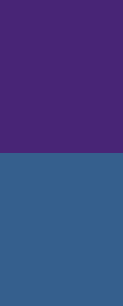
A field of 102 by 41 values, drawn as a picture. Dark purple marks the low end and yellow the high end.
The table splits into 2 rows of 1 panel. Panel 1,1: very low, flat. Panel 2,1: low, flat.
